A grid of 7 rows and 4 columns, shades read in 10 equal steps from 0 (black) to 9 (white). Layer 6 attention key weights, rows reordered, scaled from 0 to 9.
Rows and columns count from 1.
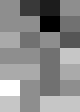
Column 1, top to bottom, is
5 5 6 5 6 9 7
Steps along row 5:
same down up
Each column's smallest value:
5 2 0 3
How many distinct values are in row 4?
3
